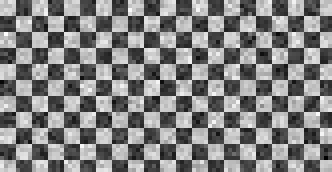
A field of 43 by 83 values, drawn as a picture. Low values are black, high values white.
No overall slope runs across the table. No single row or column stands out from its neighbours. The histogram has two humps. Overall the values sit about 50% of the way up the scale. The field is checkered. No seam splits the table.
